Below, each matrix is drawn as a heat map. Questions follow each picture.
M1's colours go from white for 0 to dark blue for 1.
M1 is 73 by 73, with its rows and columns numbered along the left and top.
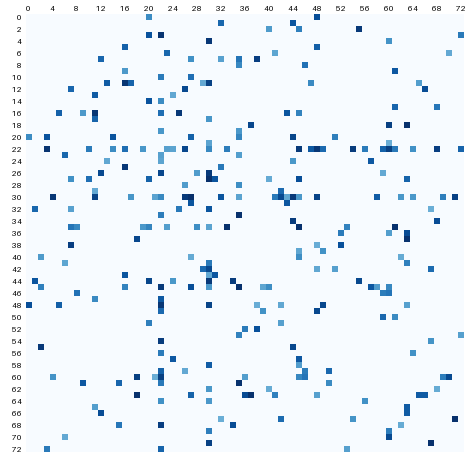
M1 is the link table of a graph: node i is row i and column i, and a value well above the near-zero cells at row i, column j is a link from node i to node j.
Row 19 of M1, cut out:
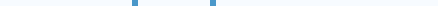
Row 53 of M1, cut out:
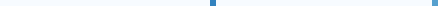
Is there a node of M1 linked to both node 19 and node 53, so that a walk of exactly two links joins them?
yes
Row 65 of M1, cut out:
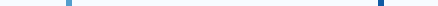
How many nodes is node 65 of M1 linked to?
2
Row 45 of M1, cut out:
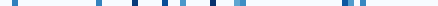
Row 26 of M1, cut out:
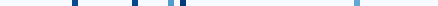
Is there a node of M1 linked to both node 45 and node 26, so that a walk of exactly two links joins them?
yes
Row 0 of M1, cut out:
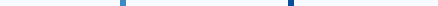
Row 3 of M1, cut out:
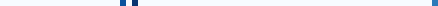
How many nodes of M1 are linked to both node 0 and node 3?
1
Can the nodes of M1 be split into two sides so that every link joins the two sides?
no
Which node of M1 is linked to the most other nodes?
node 22
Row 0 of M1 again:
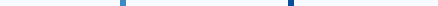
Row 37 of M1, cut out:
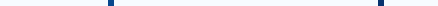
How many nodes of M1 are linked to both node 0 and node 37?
0
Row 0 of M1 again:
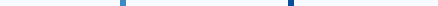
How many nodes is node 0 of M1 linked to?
2
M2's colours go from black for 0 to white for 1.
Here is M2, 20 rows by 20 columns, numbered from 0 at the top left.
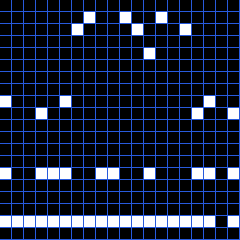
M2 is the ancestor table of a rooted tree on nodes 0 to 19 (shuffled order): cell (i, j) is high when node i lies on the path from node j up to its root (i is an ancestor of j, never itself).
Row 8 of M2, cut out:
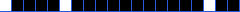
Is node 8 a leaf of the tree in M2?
no
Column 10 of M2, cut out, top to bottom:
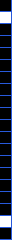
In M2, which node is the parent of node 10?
1
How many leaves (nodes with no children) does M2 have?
13
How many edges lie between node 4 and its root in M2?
2
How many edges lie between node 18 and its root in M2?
0
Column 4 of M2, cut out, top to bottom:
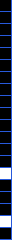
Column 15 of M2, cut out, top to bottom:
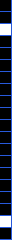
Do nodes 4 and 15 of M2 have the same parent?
no
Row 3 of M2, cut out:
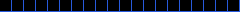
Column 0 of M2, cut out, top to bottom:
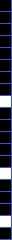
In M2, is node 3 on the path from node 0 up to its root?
no
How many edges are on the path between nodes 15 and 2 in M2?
1
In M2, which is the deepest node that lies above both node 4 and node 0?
14
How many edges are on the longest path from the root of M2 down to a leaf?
3
